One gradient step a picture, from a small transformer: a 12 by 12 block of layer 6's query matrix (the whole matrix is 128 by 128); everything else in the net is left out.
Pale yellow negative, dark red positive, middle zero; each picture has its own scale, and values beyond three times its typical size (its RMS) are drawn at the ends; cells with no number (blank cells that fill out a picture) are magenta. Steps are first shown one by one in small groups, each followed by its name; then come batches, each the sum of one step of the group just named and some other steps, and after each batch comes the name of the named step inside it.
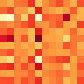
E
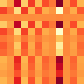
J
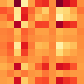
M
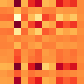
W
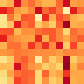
W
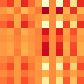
M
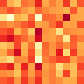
E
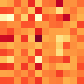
E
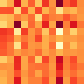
E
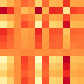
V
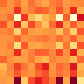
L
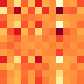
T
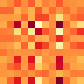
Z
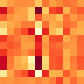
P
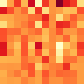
T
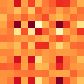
Z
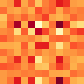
Z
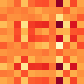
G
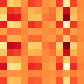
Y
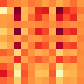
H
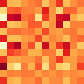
Y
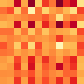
G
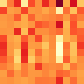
G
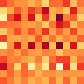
H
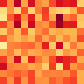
H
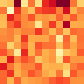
H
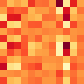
Y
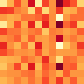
G
